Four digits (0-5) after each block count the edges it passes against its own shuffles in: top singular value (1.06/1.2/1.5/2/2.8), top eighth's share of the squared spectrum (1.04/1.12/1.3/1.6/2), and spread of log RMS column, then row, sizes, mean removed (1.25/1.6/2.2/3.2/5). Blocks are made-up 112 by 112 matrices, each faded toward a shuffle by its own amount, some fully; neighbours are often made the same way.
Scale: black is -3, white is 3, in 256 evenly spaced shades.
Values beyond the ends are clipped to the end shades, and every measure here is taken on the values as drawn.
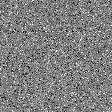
0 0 0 1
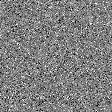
0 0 0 1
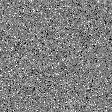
0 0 0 0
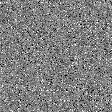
1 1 0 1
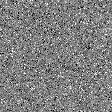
0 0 0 0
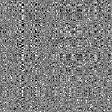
5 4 3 3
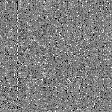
4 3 2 1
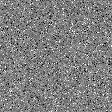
1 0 0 0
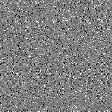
4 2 1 2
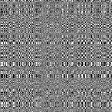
5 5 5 4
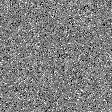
1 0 0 0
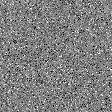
0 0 0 1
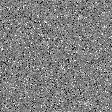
0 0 0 0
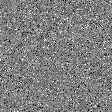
0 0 0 0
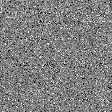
0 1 0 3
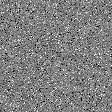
0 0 0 0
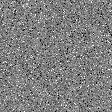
0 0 0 0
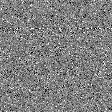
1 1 0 2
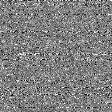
1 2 0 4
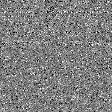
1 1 0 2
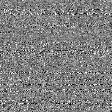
1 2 0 4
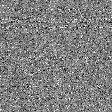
1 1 0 3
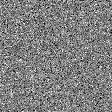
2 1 0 0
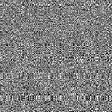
5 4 3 3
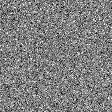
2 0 0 0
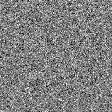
3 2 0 0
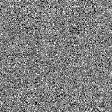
4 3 2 2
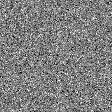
2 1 0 0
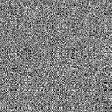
4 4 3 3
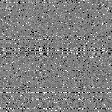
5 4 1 3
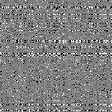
5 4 2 4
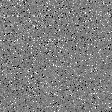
3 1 0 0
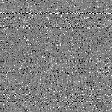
4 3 1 3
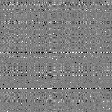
5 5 2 3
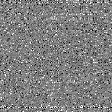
4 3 1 3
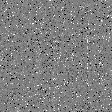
0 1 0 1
